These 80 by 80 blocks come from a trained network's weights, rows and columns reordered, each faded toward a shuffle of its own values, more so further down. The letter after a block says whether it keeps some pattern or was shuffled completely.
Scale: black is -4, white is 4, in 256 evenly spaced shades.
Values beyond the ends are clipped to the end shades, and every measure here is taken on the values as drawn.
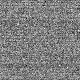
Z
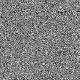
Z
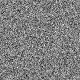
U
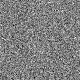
Z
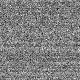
Z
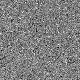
Z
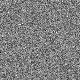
U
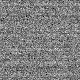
Z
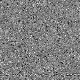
Z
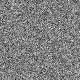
U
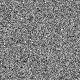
U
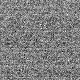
Z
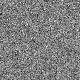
U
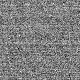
Z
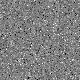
U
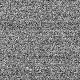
Z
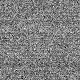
Z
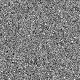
U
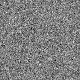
U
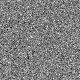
U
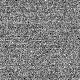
Z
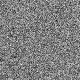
U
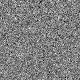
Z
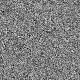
U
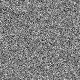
U
